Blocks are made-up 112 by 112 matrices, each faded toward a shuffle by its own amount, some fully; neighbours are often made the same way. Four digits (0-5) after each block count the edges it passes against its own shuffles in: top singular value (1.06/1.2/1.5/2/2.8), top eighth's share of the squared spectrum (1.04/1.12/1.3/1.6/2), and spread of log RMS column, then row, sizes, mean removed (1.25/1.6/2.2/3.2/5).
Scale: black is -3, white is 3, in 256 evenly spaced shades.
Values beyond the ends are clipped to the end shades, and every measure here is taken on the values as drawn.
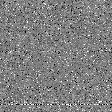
2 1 0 2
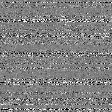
2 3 0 5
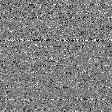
2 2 0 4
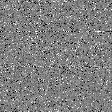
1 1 0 2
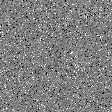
0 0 0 0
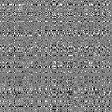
5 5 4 4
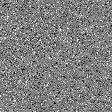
1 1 0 0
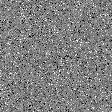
0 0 0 0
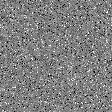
0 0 0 0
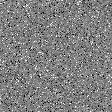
2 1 0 0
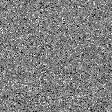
0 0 0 0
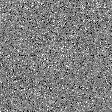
0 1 0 1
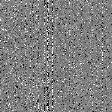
2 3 3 0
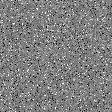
0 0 0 0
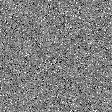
0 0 0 0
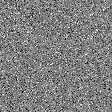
0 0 0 0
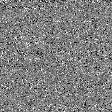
0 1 0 3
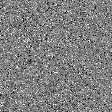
0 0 0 1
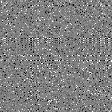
5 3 1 2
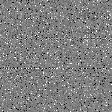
4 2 1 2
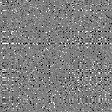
5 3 2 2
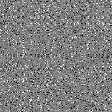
4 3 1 2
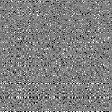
5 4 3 3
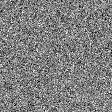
1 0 0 0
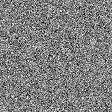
2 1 0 0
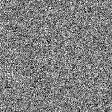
3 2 1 1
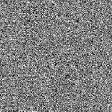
4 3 2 2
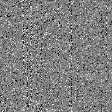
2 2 3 0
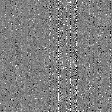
3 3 4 0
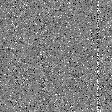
2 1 2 0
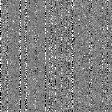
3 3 4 0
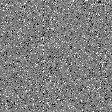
1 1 1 0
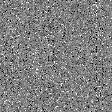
1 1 2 0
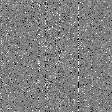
3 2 3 0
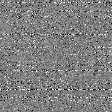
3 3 0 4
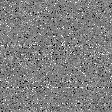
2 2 0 2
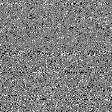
1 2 0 3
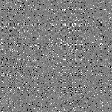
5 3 2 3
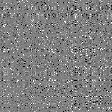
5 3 2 2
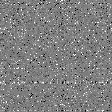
4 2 1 1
